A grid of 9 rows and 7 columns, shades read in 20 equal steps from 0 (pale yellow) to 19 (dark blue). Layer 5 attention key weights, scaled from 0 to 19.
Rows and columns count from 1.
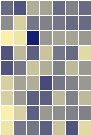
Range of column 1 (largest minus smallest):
14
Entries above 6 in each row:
6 6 5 4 4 5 4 5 4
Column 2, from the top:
14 3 1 5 11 7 8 3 11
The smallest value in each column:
0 1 4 4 4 5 2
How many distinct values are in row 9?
6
